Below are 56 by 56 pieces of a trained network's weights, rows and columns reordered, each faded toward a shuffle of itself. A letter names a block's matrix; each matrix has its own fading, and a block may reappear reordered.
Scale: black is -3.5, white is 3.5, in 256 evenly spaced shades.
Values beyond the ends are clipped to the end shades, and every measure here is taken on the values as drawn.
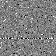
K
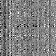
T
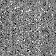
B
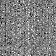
B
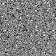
K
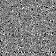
K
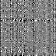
T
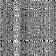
T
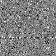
K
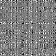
T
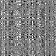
T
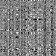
T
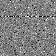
K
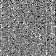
B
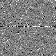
K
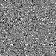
K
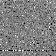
K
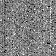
B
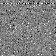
K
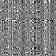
T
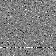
K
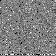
K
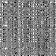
T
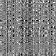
T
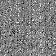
B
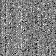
B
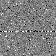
K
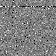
K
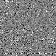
K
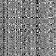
T
